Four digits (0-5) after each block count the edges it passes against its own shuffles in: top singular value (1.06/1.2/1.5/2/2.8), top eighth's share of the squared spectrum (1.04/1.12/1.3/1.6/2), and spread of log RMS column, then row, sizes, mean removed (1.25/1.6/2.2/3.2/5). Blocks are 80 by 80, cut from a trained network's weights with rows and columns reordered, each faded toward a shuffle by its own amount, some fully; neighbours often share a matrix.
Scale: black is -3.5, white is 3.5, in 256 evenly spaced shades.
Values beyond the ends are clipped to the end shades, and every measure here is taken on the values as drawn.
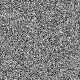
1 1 0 0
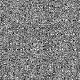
2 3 1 2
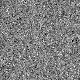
0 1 0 0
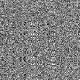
3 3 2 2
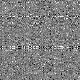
4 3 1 3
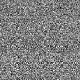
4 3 1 2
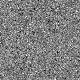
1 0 0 0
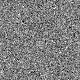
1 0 0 0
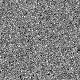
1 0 0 0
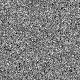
0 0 0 0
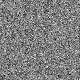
0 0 0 0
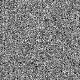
2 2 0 1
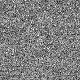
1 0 0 0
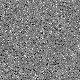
0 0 0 0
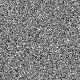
2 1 0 0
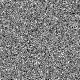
1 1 0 0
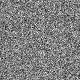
1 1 0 0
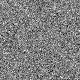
0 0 0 0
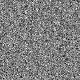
2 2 1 0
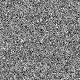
2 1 0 0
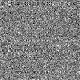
4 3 0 2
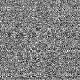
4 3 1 2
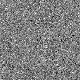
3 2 0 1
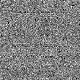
3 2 0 2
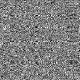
4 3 1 2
